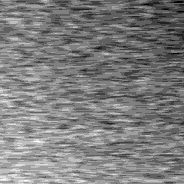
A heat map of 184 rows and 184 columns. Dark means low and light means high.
Ninth with the lowest average: top right. Slope: up to the bottom left. Grain: streaks across. Ninth with the highest average: bottom left. Mirror symmetry: none.
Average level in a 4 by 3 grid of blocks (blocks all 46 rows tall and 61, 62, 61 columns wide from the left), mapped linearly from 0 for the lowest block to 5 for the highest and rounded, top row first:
210 | 321 | 432 | 543
